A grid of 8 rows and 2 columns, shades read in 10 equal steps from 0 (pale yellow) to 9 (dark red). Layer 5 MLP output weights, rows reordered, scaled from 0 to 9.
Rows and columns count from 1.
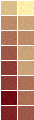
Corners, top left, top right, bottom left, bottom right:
2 0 8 6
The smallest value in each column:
2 0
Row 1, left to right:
2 0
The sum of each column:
48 29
